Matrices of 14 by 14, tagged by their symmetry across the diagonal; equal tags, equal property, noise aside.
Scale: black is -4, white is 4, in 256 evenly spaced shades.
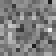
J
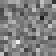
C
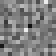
C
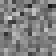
J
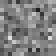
C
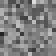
C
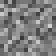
C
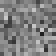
J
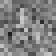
J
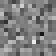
C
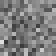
J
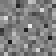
C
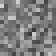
J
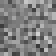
C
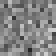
J
